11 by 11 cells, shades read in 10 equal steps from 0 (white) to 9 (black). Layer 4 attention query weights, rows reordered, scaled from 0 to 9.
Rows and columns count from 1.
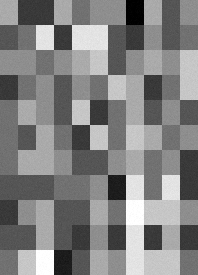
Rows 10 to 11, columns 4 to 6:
6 7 4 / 8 6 3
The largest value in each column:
7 7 7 8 7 7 8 9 7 6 7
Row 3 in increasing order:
2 2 3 3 4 4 4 4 4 5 6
